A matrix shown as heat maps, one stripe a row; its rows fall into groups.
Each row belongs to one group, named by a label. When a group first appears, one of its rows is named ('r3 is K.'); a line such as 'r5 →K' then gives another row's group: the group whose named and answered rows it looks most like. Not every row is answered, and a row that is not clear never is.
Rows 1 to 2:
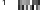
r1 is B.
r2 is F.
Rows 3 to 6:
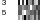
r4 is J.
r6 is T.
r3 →F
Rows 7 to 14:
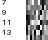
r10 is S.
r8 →T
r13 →F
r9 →F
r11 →B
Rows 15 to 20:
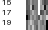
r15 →J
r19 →B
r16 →J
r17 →B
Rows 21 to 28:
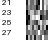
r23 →B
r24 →B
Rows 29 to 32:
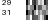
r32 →J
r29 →J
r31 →S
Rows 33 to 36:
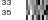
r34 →B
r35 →J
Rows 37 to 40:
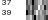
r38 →J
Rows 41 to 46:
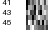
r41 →S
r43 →F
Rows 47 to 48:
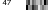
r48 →S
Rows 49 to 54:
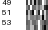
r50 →J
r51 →T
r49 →F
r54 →J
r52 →T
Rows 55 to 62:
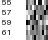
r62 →J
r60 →T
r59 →S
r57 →J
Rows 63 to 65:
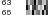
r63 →F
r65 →T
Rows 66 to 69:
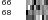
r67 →T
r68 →S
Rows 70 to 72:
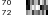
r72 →T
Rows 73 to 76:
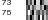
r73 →F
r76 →T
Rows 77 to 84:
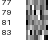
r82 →B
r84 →J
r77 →B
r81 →S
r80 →B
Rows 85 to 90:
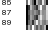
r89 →S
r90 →B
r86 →S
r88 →S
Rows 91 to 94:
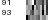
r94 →S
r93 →T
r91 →B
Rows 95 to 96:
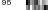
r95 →S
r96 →J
